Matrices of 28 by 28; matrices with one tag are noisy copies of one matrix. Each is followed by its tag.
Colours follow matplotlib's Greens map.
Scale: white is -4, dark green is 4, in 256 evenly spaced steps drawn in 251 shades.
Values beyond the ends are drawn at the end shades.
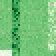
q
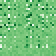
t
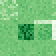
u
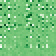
t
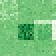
u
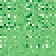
t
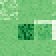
u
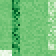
q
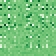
t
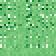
t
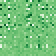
t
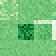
u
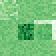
u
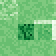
u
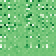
t
